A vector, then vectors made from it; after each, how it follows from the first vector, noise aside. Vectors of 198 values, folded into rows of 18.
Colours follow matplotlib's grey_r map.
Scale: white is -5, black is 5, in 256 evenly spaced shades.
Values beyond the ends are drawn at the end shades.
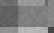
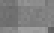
shrunk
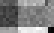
scaled up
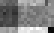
scaled up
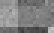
negated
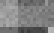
negated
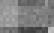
negated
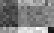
scaled up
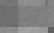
shrunk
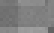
shrunk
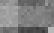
negated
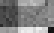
scaled up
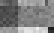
scaled up
